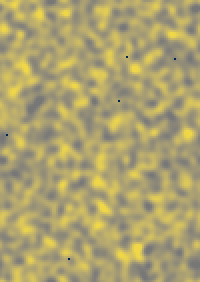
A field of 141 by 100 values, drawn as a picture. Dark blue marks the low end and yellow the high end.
Overall the values sit about 70% of the way up the scale. The halves do not mirror each other. Five lone cells stand out, each far lower than its neighbours. No row or column stands out. No overall slope runs across the table. There is no seam. The texture is blotchy.
